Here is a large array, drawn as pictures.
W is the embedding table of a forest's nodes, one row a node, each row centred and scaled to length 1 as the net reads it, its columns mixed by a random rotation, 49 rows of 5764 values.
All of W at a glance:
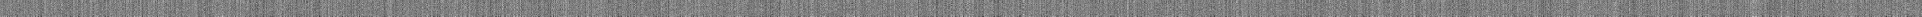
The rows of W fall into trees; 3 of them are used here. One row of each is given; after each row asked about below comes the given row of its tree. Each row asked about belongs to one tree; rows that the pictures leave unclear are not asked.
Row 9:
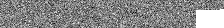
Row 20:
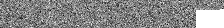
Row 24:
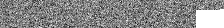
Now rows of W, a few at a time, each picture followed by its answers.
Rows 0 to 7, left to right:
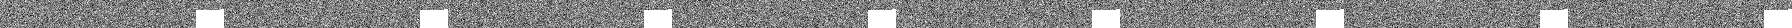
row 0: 9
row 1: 24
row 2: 24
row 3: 24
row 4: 9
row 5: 9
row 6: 24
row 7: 24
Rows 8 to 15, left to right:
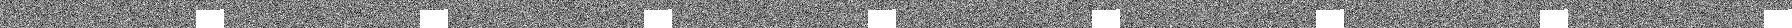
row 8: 9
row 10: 20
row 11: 9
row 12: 24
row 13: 20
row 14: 24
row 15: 9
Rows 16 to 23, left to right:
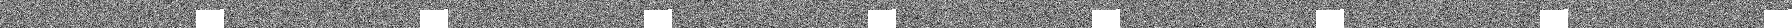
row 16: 20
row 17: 20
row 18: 24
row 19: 24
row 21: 24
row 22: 24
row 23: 9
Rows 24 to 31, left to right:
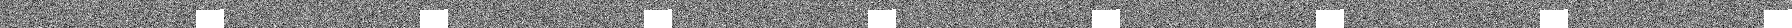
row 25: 20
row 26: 9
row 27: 9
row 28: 20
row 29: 20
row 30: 20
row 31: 9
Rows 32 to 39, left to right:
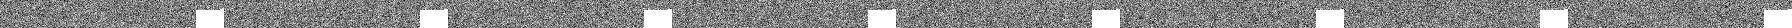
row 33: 24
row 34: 20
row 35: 24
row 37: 20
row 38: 9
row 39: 20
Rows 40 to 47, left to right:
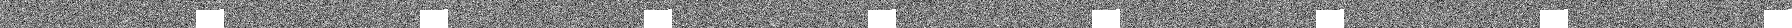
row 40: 9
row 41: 24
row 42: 9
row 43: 24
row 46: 20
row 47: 24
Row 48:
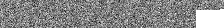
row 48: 24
